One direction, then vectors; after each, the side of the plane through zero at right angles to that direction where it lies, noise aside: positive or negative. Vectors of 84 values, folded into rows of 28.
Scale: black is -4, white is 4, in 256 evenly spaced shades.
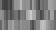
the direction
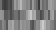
positive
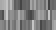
negative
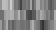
negative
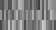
positive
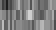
positive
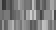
positive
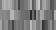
negative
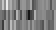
negative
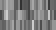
negative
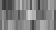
positive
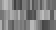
negative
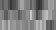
positive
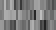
negative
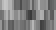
negative
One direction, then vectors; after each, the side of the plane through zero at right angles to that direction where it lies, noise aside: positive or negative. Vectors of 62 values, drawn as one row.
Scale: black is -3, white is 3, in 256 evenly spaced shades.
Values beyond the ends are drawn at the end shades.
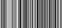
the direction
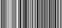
positive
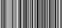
positive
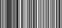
negative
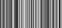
negative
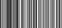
negative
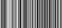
positive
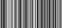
positive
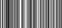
negative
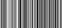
positive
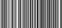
positive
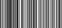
negative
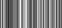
negative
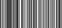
negative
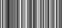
negative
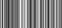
negative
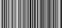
positive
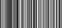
negative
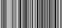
positive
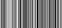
positive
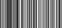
negative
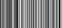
negative
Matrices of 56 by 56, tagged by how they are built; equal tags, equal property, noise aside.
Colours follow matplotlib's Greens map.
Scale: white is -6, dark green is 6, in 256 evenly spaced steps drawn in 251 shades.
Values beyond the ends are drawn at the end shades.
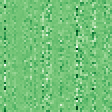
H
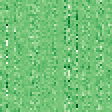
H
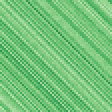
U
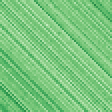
U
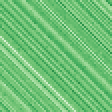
U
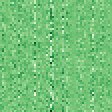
H
